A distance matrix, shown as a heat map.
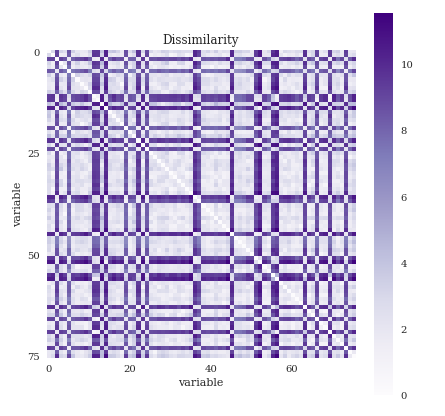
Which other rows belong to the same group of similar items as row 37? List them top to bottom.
2, 5, 11, 12, 14, 19, 22, 24, 36, 45, 51, 52, 55, 56, 63, 66, 69, 73
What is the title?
Dissimilarity
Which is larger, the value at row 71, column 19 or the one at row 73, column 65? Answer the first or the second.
the second
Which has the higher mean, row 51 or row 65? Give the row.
51
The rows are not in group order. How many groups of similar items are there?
2
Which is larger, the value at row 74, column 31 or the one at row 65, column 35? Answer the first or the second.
the second
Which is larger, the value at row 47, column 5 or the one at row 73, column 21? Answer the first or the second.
the second
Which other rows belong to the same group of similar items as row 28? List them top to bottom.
0, 1, 3, 4, 6, 7, 8, 9, 10, 13, 15, 16, 17, 18, 20, 21, 23, 25, 26, 27, 29, 30, 31, 32, 33, 34, 35, 38, 39, 40, 41, 42, 43, 44, 46, 47, 48, 49, 50, 53, 54, 57, 58, 59, 60, 61, 62, 64, 65, 67, 68, 70, 71, 72, 74, 75
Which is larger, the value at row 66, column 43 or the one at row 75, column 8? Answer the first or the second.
the first
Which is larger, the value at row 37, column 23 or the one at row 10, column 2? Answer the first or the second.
the first
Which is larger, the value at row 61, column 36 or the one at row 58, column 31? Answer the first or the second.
the first
